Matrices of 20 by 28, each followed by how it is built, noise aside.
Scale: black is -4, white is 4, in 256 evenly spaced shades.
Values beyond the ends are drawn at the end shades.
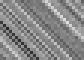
Toeplitz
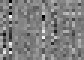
uneven columns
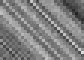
Toeplitz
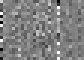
uneven columns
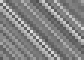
Toeplitz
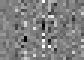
uneven columns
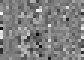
uneven columns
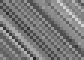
Toeplitz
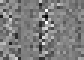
uneven columns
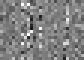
uneven columns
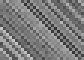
Toeplitz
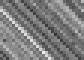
Toeplitz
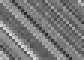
Toeplitz
